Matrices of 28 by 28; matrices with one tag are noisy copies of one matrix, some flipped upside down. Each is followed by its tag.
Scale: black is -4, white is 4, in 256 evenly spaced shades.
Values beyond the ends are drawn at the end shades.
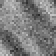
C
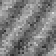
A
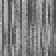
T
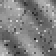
C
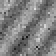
A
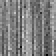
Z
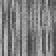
T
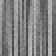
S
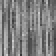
T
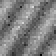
A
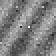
A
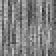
T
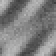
C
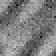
C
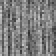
T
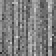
S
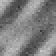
C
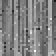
S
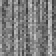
S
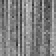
Z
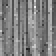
S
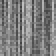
Z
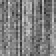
Z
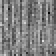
T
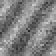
A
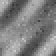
C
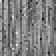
T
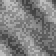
C
